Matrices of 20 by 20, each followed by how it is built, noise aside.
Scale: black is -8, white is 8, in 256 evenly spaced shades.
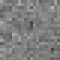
low rank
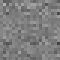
low rank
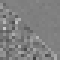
lower triangular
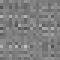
low rank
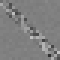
banded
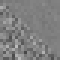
lower triangular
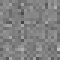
low rank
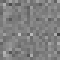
low rank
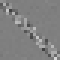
banded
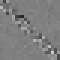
banded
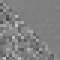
lower triangular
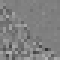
lower triangular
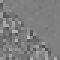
lower triangular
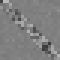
banded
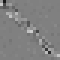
banded
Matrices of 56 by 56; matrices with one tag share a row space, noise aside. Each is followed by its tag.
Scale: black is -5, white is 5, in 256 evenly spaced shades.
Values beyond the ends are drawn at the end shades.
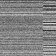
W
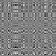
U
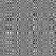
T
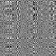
T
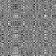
U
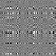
T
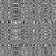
U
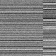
W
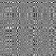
T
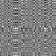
U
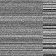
W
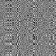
T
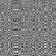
U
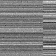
W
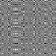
U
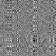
T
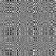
T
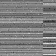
W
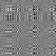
T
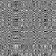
U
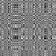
U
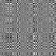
T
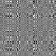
T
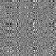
T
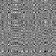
U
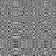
U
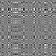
U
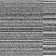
W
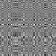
U
